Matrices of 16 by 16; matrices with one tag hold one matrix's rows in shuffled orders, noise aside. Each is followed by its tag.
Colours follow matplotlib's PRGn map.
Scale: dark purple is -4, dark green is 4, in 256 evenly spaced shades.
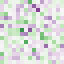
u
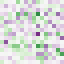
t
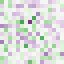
u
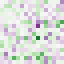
t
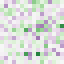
t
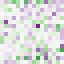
t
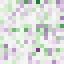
t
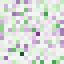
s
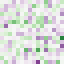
t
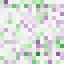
t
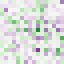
t
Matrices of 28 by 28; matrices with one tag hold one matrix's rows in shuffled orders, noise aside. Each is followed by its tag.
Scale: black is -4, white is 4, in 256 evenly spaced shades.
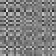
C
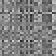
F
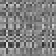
C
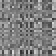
F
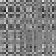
C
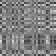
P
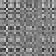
C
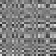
P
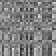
F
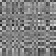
P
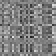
F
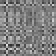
C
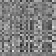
F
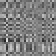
C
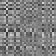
C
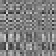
C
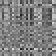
F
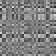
P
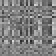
F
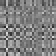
C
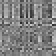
F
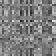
F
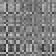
C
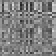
F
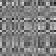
P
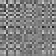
C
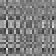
C
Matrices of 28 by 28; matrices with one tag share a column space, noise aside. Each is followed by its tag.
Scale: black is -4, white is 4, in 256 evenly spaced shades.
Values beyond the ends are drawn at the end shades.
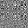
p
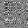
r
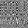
r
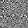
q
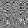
r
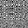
p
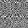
q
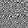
q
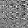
p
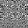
p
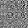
p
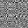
q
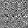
q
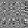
r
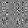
r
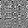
p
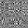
r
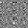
r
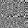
q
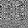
p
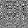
p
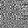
p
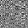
p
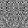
r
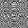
q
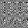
r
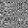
r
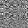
p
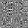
r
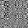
p
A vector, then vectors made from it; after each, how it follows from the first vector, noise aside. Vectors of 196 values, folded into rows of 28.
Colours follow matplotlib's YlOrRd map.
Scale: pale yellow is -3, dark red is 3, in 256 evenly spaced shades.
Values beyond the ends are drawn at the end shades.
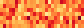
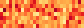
reversed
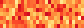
negated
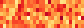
negated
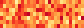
negated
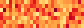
reversed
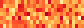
negated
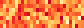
negated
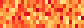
negated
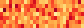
reversed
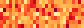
reversed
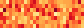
reversed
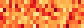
reversed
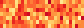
negated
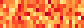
negated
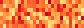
negated
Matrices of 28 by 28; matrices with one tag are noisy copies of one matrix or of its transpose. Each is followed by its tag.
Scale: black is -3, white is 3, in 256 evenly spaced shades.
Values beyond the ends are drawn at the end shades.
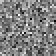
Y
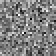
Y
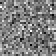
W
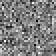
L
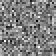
L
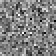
Y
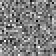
L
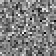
Y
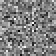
Y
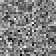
Y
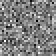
L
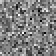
Y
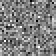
L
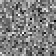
Y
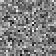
Y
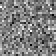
W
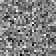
Y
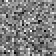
W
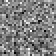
W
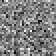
W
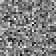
Y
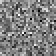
Y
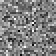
Y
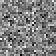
Y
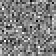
L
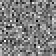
L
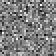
L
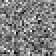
W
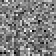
W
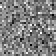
W
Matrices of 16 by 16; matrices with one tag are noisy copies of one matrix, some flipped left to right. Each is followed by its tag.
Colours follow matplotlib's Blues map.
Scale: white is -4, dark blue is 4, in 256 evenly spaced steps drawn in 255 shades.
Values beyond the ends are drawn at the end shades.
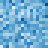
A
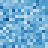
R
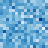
R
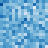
A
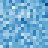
A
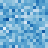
R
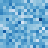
R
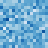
R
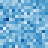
R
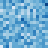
A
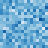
R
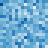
A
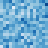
A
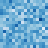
R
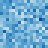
R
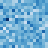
R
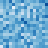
A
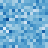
R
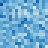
A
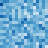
A
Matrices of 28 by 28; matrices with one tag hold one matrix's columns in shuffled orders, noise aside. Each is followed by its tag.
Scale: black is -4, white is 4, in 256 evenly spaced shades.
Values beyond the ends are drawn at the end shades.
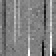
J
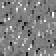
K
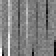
J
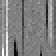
J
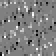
K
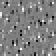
K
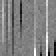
J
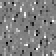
K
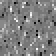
K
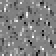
K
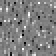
K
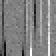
J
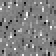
K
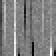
J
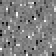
K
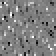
K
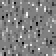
K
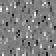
K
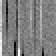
J
